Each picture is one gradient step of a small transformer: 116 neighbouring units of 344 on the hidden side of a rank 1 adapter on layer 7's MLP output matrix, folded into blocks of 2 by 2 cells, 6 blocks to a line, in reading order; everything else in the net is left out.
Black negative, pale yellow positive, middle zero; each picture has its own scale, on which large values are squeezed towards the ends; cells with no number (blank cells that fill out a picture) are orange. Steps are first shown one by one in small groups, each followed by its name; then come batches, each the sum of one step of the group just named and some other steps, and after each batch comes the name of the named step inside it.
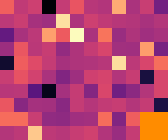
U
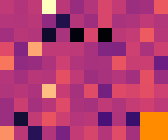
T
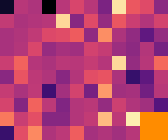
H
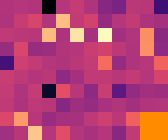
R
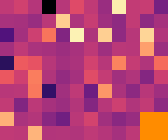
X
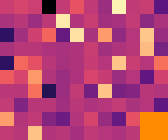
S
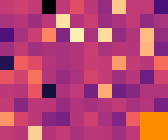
S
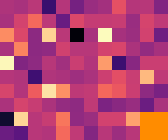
R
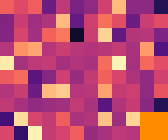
U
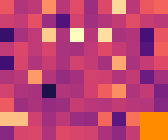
U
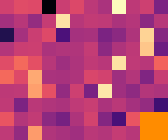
S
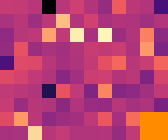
U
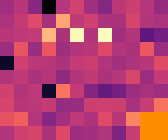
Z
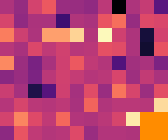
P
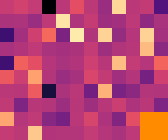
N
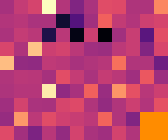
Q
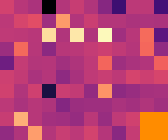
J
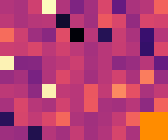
P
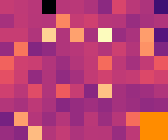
J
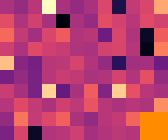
P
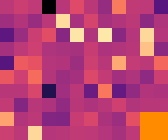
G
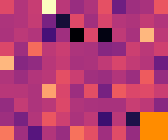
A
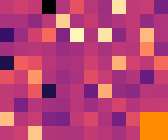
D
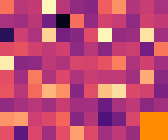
A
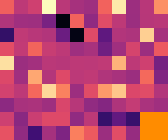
A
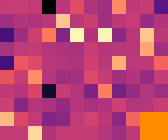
G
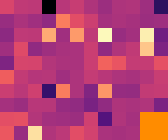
A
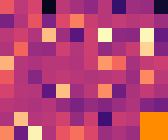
A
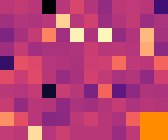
G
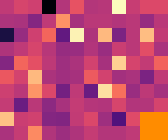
D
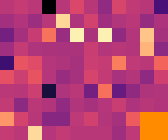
G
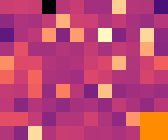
G
